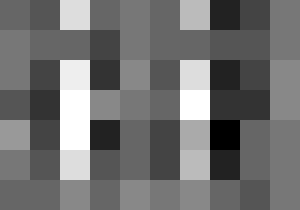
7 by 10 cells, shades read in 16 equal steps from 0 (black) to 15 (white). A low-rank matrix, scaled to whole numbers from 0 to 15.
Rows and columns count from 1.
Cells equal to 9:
1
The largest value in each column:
9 6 15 8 8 7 15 6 6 8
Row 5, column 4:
2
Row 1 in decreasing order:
13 11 7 7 6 6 6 5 4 2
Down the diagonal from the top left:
6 6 14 8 6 4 8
